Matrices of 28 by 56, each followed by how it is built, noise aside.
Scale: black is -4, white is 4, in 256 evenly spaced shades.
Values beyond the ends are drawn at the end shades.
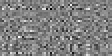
low rank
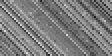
Toeplitz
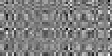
low rank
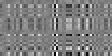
low rank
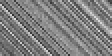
Toeplitz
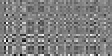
low rank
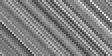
Toeplitz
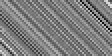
Toeplitz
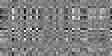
low rank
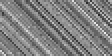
Toeplitz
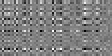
low rank
